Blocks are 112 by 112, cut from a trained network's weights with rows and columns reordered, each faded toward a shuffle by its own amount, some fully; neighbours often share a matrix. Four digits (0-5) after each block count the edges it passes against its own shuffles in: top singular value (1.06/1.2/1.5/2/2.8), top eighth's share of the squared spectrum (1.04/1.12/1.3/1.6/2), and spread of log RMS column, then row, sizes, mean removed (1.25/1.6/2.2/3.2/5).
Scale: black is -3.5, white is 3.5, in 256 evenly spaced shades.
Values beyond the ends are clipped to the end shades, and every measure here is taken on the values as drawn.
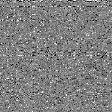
4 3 1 3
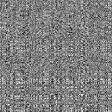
4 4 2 3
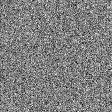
2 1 0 0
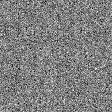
2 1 0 0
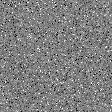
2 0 0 0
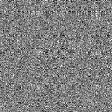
4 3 1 3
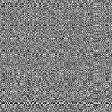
5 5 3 4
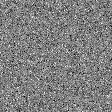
0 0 0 0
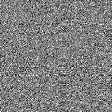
4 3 1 2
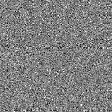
4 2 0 2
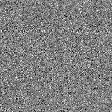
3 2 0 1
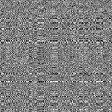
5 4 2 4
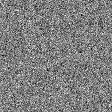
1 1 0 0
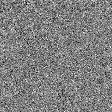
2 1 0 0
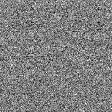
3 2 1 1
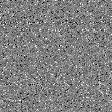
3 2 0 2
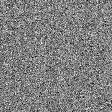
1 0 0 0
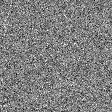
0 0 0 0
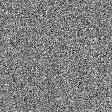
1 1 0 0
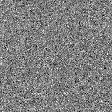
3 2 0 1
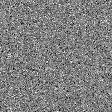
2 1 0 0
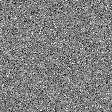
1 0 0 0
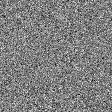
0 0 0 0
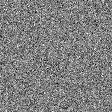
0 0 0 0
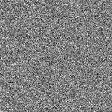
3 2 0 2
